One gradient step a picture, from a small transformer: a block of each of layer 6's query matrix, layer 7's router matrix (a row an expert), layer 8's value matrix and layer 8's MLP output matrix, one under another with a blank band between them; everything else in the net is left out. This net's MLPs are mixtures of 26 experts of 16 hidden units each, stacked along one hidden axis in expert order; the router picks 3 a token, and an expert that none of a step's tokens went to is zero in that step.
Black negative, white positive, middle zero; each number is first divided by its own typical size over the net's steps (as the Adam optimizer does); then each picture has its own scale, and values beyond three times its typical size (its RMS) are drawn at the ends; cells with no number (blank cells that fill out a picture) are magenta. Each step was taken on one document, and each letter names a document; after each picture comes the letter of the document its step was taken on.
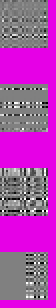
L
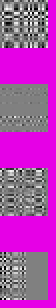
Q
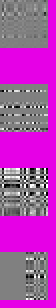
L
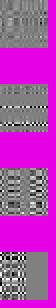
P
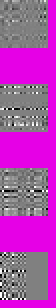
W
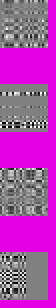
Q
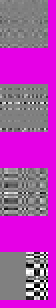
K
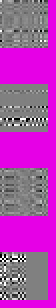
P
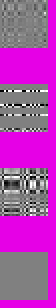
L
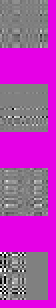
W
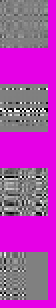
K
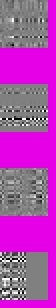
P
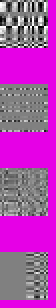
K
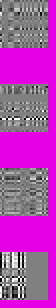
P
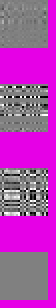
L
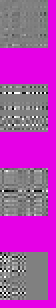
W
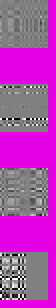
P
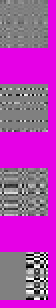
K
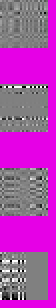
P
